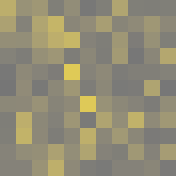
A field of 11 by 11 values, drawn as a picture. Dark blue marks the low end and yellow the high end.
The middle left is the calmest part. On average the colour sits 60% of the way up the scale. No overall slope runs across the table. The halves do not mirror each other. Values change most from cell to cell in the centre.
